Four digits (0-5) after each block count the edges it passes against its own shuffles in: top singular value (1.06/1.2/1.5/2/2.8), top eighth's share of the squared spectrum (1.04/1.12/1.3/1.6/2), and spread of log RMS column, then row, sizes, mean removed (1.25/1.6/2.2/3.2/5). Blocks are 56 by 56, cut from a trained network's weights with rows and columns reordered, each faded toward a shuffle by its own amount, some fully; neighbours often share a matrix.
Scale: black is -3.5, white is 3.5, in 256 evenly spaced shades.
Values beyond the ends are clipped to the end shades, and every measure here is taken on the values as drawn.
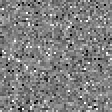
0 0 0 0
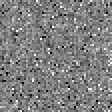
1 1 0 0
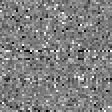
3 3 0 2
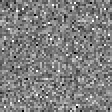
0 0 0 0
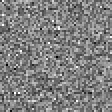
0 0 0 0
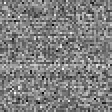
2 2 0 1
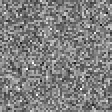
0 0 0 0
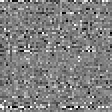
4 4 0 3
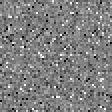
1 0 0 1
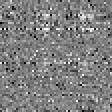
4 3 1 3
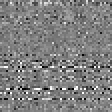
4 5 0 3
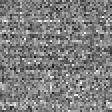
3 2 0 0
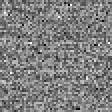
2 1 0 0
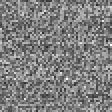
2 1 0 0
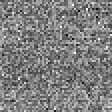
2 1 0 0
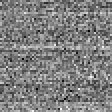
3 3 0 0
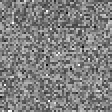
1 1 0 0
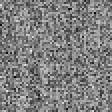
2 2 0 0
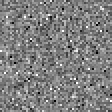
0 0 0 0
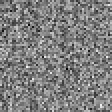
1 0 0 0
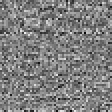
4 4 0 2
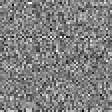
3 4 0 2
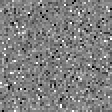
0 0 0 0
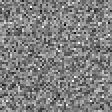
0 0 0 0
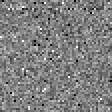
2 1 0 0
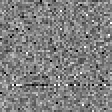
3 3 0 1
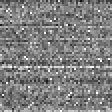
3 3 1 2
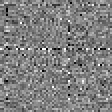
3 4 1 2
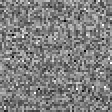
1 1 0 0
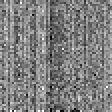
4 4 2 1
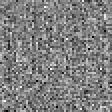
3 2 1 1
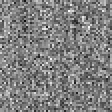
2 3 0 0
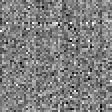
3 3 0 1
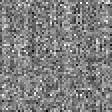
3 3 0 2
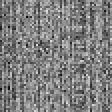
4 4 1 0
